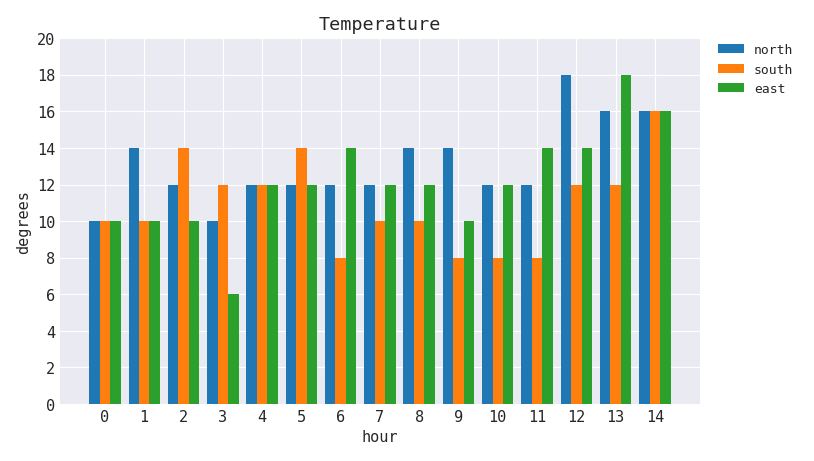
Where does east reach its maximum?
13
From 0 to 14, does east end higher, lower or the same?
higher
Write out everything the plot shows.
Title: Temperature
x-axis: hour, ticks 0 1 2 3 4 5 6 7 8 9 10 11 12 13 14
y-axis: degrees, ticks 0 2 4 6 8 10 12 14 16 18 20
Legend: north, south, east
Values:
north: 10 14 12 10 12 12 12 12 14 14 12 12 18 16 16
south: 10 10 14 12 12 14 8 10 10 8 8 8 12 12 16
east: 10 10 10 6 12 12 14 12 12 10 12 14 14 18 16
